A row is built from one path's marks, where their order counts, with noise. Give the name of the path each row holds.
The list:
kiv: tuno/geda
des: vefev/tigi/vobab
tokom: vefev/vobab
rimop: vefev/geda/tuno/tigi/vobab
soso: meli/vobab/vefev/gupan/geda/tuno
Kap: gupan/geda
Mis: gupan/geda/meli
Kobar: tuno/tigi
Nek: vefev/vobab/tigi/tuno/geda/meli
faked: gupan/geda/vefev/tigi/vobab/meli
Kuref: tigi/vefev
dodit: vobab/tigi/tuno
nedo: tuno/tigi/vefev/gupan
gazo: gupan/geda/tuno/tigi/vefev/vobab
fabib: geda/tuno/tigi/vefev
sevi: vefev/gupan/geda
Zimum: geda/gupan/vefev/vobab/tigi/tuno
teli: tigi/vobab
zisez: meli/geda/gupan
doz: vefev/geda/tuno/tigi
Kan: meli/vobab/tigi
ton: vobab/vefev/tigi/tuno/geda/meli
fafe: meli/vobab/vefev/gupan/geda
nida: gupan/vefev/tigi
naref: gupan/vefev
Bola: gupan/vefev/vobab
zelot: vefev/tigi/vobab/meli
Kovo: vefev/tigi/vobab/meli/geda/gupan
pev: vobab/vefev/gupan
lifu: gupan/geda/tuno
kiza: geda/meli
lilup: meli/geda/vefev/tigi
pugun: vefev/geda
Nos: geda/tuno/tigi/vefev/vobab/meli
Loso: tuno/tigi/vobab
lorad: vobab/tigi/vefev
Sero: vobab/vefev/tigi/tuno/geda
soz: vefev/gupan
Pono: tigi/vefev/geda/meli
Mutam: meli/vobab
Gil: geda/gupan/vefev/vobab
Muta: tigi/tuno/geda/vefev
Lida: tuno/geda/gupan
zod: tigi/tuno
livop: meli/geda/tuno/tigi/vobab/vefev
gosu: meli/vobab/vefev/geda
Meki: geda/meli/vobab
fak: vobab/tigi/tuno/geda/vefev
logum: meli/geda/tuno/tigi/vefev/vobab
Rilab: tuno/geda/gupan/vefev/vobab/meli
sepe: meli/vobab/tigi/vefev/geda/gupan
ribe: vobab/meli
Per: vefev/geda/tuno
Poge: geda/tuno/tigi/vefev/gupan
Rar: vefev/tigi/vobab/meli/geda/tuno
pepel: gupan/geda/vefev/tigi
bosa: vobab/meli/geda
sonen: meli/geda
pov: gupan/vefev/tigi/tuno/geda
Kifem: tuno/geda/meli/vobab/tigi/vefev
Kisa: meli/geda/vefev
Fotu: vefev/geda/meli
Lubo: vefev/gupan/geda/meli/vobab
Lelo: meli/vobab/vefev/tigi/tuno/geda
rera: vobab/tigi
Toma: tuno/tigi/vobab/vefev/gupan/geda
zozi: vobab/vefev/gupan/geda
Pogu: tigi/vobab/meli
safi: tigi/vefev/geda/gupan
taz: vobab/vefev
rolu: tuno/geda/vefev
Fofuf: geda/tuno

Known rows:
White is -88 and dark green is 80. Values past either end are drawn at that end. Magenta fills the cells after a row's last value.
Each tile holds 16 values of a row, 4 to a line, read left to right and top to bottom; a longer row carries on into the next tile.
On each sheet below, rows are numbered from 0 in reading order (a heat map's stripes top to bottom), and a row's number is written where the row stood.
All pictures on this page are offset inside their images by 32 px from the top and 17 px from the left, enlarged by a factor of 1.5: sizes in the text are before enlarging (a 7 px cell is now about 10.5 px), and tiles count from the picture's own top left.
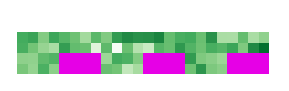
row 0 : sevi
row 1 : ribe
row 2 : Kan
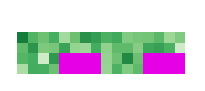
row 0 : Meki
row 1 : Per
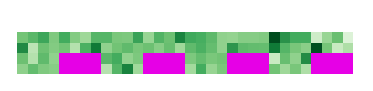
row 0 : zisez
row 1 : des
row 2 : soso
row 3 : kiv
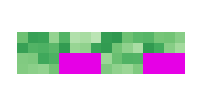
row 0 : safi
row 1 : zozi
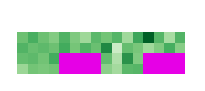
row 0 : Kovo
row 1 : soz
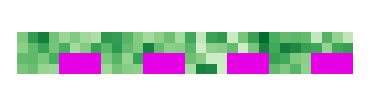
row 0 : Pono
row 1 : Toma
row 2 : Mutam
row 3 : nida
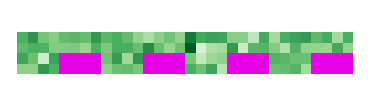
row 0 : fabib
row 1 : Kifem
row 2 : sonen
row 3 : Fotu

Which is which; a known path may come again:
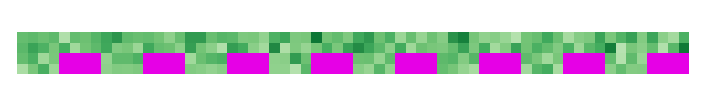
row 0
gazo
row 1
Sero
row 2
zozi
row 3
pev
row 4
pov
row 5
Pono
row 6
logum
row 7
zisez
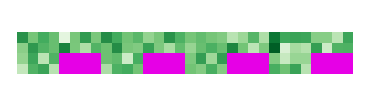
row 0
Loso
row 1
Gil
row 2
rolu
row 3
sonen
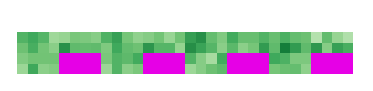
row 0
soso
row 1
Rar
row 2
Poge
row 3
pepel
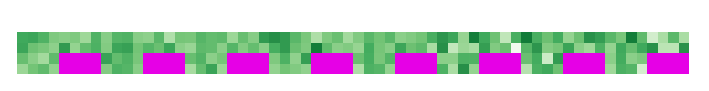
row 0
Lelo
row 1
doz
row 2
rimop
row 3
Toma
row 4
Lubo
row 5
pugun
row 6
Meki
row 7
teli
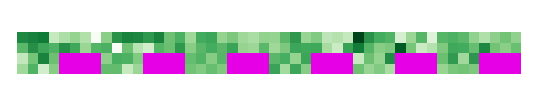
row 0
zod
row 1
ribe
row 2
Muta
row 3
Kuref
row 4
kiv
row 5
Kifem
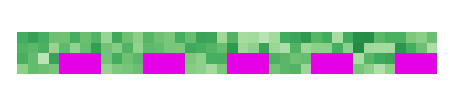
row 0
Nos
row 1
fak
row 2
safi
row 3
Fotu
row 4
bosa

